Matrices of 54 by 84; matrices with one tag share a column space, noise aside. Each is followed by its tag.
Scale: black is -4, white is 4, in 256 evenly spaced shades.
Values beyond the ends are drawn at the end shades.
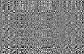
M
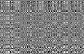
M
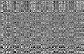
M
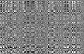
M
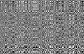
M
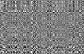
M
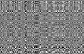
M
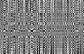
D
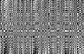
D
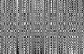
D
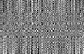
D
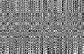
D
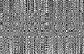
D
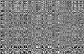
M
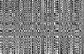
D
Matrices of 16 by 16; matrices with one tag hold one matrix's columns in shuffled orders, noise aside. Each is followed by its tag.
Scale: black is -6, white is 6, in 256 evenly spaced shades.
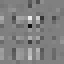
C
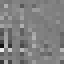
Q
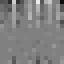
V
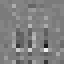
Q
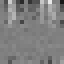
V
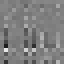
Q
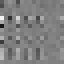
C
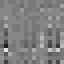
Q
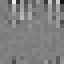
V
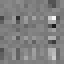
C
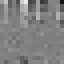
V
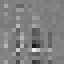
Q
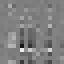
Q
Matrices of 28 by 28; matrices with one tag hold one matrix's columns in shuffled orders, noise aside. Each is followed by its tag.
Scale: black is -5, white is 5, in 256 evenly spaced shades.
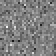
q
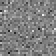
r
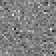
r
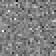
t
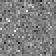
t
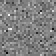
r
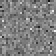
t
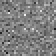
r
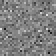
r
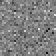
r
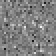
q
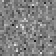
q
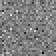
r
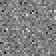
r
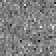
q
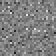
r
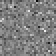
t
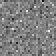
t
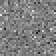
r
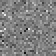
r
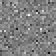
r
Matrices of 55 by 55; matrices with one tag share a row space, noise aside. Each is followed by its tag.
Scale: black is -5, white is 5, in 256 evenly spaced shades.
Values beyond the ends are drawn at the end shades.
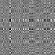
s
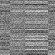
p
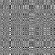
s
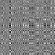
s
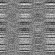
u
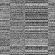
p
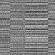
p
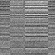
p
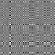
s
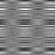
u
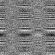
u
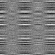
u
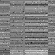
p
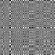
s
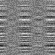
u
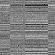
p
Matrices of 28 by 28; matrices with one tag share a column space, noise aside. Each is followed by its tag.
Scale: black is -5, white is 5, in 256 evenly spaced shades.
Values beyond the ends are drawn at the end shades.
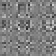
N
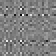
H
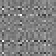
H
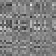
N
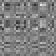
N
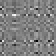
H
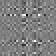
H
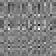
N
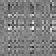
N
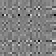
H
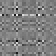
H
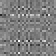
H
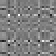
H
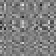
N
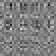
N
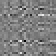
H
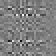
H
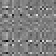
H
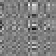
N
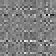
H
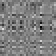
N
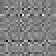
H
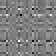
H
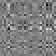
N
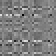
H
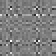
H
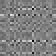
H
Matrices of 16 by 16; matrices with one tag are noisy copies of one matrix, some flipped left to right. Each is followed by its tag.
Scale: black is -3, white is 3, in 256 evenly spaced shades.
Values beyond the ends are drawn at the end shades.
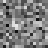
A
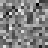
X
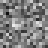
A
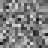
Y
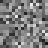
Y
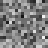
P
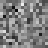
X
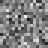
Y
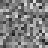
Y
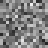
Y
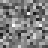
A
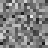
Y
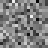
Y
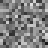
Y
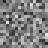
Y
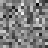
X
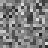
X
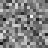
Y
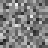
Y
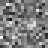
A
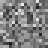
X
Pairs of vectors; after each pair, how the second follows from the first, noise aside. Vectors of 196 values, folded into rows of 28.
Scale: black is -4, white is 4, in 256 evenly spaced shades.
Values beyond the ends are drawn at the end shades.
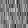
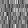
sign-scrambled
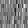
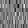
sign-scrambled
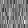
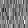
copied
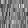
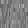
shrunk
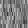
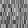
sign-scrambled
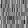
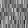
sign-scrambled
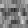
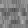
shrunk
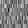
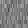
shrunk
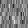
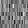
sign-scrambled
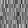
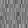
shrunk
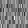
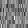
copied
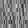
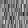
sign-scrambled
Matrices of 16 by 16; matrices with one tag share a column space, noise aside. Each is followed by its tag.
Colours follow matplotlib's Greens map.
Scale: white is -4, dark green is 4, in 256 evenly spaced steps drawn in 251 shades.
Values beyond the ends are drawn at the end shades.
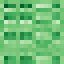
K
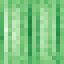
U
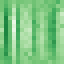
U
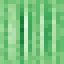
U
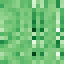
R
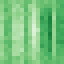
U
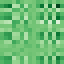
K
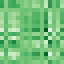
R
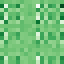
K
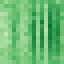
U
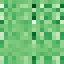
K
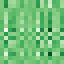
R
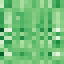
R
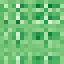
K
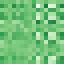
K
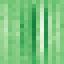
U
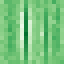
U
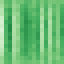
U
